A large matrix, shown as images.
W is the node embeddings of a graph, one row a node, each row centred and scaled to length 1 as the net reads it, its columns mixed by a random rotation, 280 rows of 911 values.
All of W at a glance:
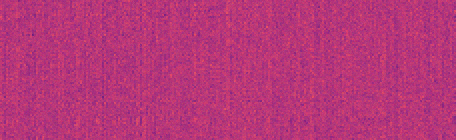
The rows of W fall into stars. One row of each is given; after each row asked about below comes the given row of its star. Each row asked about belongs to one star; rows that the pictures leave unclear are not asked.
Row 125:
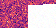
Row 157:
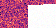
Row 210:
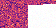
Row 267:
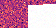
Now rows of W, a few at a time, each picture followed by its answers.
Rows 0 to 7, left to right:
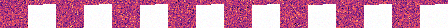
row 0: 125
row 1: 267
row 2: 267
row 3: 267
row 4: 125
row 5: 210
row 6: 267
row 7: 210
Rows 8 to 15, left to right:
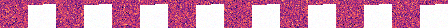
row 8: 267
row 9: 210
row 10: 125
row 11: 210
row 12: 267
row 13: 125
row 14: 267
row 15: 267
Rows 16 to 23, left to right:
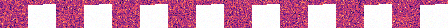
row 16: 125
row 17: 125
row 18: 267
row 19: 267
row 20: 267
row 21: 267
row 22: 157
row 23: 157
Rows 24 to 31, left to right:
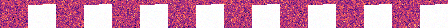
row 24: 125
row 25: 210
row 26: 125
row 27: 210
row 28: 210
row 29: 210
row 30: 210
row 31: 210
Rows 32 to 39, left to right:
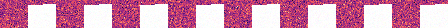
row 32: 157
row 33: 125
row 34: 125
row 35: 125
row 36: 125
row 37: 157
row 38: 267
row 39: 157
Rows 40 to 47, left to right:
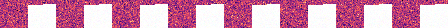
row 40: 210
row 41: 125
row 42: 267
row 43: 125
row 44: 210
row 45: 267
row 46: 267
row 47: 267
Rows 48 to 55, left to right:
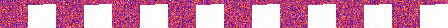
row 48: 267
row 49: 210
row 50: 267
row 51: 125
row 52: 267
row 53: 267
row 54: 267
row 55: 125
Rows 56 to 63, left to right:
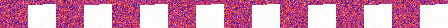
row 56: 210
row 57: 125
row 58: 157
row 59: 157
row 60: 267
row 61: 267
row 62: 210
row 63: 210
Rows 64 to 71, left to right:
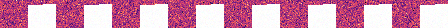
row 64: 267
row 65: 210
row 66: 267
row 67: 210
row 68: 210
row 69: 210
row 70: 210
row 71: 210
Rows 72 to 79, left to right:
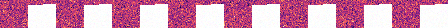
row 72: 210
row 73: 157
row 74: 267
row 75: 267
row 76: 157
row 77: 267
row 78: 125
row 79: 267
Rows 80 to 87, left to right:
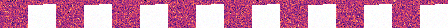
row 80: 267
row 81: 267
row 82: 125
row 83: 267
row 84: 125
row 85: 157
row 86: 267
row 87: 210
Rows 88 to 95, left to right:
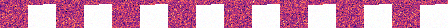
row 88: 125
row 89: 157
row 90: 267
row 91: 125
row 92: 125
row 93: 267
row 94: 125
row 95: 157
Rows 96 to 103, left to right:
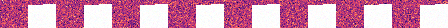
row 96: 125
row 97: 267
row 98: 157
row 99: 210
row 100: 157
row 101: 157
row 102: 210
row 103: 125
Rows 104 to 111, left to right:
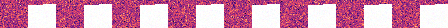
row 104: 267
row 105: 125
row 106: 210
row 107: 267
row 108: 210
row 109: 125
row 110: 210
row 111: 210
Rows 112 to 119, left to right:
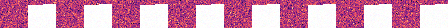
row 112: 157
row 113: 210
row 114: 157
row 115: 157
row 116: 267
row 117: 125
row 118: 210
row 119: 210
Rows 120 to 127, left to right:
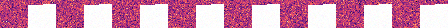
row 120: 267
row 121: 125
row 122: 125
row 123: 157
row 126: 157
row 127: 210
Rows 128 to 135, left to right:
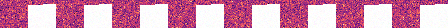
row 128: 125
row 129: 210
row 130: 157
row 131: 210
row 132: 210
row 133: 157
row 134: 157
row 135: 210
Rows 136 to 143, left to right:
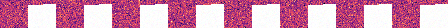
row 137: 125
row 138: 125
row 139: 267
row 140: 157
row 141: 210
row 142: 210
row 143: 157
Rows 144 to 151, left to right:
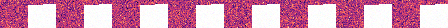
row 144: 157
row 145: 210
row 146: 210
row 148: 210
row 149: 157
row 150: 267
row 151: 125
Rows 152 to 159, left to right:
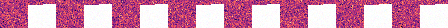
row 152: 210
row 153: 125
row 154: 210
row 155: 267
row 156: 125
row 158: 267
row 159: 125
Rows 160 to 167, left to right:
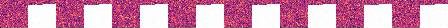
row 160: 210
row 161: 125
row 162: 210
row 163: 125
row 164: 157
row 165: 210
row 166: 125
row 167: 267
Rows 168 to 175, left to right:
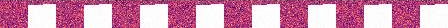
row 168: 267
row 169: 125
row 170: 210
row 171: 157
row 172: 125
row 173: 157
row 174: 267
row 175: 125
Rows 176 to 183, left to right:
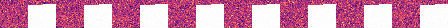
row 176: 210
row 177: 210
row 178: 157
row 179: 267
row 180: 210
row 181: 267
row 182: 157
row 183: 210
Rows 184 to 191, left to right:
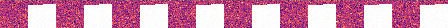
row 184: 157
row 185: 157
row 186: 157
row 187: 125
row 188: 210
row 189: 125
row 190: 157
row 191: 267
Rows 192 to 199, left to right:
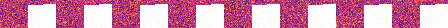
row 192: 157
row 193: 125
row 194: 125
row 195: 267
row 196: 125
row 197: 210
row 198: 157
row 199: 267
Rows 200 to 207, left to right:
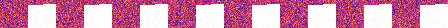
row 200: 267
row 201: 267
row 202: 267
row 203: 267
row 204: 210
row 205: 125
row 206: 125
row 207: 157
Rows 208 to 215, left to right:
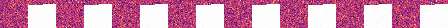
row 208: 125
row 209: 267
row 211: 210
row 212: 267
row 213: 157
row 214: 210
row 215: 210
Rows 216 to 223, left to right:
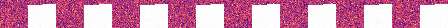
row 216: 157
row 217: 267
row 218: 267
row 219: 210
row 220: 125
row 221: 157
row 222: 157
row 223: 267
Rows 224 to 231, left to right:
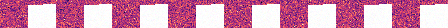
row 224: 157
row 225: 157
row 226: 267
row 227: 157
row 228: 267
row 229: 267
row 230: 210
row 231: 157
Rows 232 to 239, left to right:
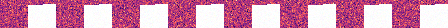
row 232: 125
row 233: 125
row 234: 157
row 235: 210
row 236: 125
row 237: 125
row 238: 267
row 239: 125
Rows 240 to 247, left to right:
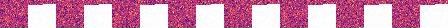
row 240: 125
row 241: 125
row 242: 125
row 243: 210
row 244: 125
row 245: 125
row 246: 267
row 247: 125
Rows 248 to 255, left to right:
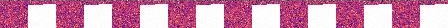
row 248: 157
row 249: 267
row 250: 125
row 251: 125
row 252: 210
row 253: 125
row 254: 210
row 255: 267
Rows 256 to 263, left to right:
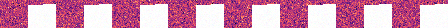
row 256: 267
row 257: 157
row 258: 267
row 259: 210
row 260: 267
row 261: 125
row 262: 210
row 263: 210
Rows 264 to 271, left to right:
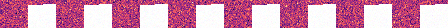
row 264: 125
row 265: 267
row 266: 125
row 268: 125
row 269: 210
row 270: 125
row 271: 157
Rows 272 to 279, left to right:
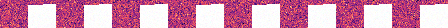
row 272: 157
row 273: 157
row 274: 210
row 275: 210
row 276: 210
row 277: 267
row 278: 210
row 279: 157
